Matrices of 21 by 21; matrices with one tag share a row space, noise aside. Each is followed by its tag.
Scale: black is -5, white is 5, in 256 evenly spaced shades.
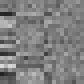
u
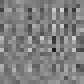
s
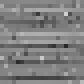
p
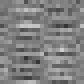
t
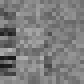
u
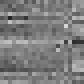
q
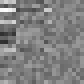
u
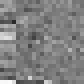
u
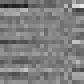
q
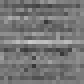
p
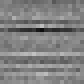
p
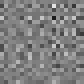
s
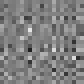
s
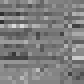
q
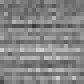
p
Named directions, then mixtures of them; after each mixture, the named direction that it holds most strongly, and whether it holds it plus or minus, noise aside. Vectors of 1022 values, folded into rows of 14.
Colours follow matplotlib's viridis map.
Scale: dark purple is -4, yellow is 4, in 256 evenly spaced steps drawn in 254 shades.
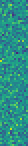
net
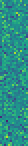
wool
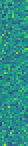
net, minus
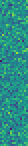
net, minus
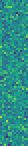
wool, minus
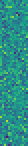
wool, minus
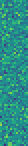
wool, plus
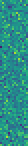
wool, plus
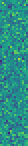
net, minus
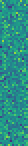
wool, plus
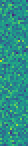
net, plus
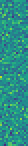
net, plus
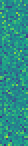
wool, plus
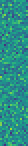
net, plus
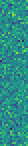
net, minus
